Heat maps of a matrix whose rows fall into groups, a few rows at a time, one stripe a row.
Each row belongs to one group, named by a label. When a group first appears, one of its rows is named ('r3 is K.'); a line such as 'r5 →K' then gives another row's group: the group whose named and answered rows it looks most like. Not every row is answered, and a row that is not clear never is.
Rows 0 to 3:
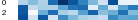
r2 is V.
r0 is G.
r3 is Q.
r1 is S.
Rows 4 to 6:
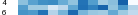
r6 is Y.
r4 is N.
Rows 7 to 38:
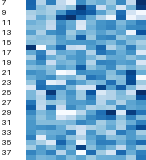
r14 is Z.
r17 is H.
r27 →S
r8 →S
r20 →Z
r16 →V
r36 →Z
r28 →Q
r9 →G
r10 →G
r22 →N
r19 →H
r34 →V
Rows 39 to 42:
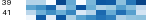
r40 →Y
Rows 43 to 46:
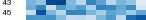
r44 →H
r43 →N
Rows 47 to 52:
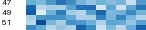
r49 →V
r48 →S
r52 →S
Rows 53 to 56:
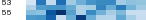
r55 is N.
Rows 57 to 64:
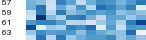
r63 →N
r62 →S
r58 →H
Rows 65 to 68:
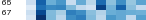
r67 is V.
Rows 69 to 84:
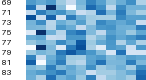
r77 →Z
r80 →V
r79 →G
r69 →N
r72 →Q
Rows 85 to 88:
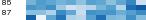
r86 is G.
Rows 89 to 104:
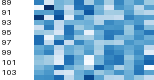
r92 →Q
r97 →Q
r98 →H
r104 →Y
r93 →H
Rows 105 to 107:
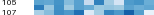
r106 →Q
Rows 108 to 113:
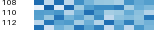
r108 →Q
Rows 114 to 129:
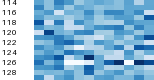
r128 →Z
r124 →G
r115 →Q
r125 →Y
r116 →H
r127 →Y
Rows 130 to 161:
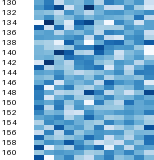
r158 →G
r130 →H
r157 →S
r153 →Y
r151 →Q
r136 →H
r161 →V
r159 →S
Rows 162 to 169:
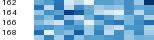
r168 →S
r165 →N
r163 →Q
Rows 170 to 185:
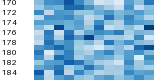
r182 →G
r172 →V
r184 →Q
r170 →G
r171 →G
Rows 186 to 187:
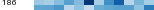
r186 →Z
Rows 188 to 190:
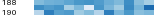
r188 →G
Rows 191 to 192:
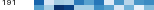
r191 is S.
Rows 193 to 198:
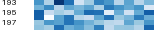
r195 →S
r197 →G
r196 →V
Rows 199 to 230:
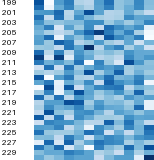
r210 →Q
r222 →Q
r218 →Q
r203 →S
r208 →Z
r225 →S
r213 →Z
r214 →V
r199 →V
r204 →H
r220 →N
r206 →H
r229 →G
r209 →Q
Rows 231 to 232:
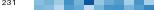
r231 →Z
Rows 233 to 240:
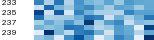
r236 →S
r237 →Z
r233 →Q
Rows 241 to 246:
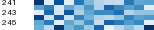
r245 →H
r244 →Q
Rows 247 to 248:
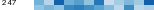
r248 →G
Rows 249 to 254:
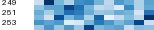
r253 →N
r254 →Z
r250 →G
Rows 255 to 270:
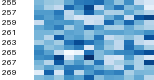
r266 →Y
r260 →Y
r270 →Z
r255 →G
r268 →G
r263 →G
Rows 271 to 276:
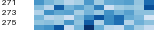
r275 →Z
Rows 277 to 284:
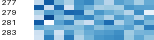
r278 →Q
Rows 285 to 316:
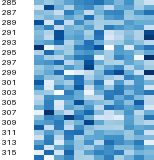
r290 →H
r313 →H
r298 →Z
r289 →Q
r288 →Z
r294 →S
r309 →Y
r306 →H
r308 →G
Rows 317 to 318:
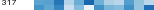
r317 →Y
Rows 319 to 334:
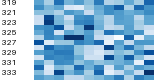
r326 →G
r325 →H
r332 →S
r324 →Y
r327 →S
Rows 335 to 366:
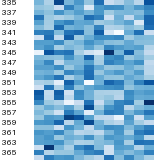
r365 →S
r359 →Y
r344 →H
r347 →H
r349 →Z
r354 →Q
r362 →H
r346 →Z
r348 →Y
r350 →Y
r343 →Y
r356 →Z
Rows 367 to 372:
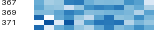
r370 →V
